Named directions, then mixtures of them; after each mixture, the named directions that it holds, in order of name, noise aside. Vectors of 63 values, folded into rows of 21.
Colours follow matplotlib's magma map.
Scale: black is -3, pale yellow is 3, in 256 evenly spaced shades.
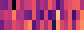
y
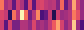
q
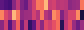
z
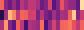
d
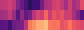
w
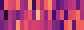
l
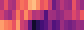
w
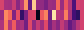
l, q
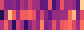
d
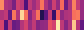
q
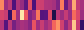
q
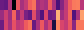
y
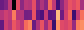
y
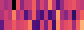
y
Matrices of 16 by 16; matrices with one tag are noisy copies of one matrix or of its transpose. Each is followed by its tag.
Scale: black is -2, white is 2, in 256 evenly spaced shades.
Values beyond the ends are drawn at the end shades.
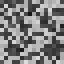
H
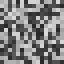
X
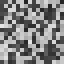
H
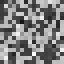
H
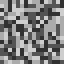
X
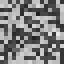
X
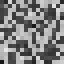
H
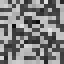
X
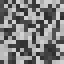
H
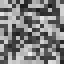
X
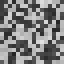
H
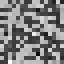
X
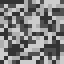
H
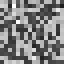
X
